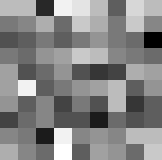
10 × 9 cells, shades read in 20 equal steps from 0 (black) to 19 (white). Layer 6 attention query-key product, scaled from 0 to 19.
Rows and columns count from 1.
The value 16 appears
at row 1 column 8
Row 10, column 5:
7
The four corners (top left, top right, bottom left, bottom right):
14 14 13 15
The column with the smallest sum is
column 3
